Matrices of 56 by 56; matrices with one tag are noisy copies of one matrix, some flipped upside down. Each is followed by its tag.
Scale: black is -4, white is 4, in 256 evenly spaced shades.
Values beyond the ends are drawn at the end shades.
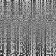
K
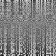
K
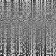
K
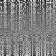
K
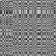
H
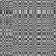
H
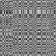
H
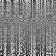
K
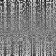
K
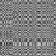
H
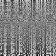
K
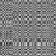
H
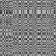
H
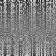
K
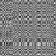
H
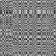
H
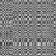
H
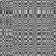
H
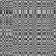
H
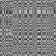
H
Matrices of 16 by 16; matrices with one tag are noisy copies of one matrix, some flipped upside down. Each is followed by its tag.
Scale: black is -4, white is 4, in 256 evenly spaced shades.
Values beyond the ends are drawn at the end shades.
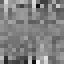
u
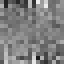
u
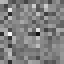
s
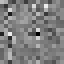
s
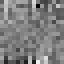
u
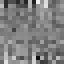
u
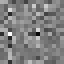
s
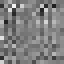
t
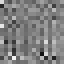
t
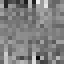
u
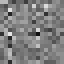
s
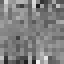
u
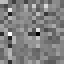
s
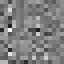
s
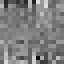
u
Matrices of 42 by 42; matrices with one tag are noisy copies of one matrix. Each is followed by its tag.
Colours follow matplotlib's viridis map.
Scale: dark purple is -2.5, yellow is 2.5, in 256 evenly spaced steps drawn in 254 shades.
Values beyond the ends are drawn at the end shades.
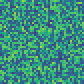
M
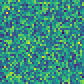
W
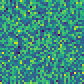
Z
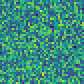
M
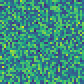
M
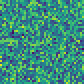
Z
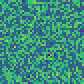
W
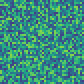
M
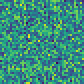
M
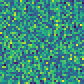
M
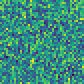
Z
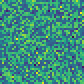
W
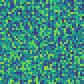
M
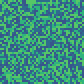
W
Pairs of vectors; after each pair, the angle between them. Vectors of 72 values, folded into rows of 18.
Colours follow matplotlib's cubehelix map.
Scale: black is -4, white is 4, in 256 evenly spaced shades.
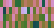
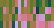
partly opposed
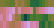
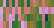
partly aligned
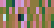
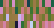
partly opposed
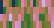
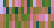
partly opposed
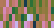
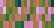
orthogonal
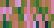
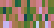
nearly opposite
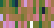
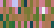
nearly opposite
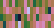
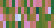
nearly opposite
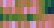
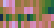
nearly parallel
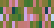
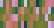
orthogonal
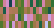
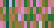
nearly opposite
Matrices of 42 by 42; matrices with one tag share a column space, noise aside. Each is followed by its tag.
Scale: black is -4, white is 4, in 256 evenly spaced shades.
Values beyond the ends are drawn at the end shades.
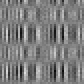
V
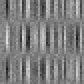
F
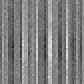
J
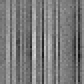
J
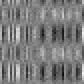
V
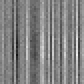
J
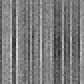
J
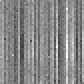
J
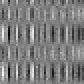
V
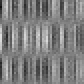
F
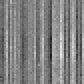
J
